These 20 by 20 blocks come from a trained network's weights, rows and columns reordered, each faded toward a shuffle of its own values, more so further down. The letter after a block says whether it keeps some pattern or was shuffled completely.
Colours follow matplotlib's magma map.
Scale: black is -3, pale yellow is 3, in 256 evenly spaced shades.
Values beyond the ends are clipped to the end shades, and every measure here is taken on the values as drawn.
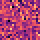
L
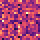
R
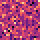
L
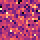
L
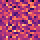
R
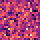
L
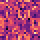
R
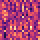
R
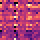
R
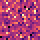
L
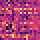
R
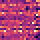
R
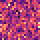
L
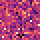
L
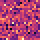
L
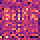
R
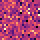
L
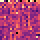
R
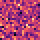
L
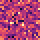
L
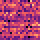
R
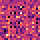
R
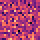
L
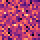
L
